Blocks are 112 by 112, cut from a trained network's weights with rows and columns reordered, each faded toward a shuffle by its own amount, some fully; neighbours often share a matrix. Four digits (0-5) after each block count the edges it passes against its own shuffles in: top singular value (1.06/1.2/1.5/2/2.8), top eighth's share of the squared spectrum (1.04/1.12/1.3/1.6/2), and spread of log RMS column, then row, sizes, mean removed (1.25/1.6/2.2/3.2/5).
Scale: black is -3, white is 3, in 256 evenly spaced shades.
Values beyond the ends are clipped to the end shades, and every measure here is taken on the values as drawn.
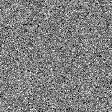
2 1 0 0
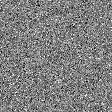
0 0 0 0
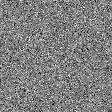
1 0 0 0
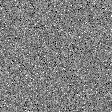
0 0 0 0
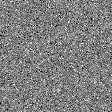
2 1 0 1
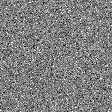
0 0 0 0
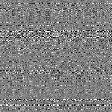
4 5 1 5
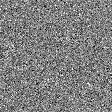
0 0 0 0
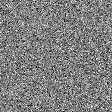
1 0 0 0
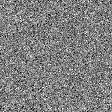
2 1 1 1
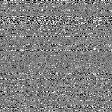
4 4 1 4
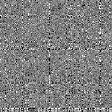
4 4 3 3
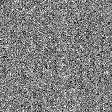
2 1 0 1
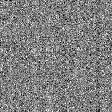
3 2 0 1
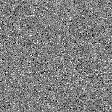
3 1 0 1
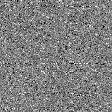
3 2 0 1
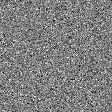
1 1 0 0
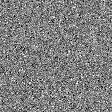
1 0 0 0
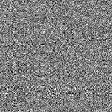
4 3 1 2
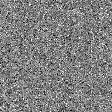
2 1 0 0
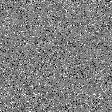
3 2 0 2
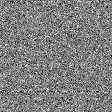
3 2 0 1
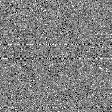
4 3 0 2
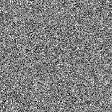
3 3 0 2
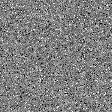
2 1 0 0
